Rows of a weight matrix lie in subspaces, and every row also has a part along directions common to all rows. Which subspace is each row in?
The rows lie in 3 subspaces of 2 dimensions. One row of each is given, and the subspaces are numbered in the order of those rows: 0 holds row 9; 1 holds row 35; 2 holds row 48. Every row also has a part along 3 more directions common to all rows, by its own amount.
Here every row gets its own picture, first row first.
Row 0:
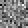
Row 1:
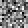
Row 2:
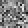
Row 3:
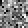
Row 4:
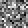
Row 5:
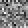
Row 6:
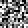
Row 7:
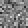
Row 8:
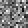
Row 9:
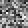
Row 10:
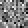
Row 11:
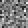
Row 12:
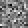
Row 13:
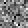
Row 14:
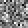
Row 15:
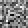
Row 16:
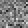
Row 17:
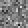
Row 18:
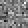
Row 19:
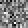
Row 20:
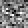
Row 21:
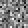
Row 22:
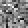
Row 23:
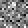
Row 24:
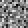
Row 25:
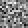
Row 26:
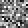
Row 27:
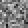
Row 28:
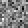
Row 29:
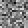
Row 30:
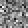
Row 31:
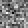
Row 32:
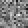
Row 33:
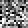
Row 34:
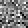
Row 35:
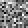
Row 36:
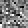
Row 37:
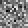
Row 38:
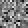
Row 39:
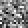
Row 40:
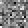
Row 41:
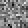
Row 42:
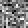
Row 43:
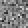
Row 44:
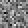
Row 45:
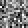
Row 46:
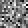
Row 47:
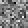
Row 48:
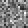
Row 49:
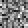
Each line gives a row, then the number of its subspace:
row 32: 2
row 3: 1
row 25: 1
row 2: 1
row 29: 1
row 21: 1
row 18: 2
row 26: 2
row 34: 0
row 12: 1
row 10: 2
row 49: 1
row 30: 1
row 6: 1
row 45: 1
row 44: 2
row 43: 0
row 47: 1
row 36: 0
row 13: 2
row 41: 2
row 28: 1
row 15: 0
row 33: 0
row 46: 2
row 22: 0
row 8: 1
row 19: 2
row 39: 0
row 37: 1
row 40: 1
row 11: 0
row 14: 2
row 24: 0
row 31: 0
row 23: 2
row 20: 0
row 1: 1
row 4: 2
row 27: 0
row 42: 0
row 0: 2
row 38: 2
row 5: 2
